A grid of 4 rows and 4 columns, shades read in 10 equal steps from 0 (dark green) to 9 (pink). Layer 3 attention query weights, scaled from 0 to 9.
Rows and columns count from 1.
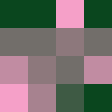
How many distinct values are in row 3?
3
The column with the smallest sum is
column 4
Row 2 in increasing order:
4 4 4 5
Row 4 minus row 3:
2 1 -2 -7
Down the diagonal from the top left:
0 4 4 0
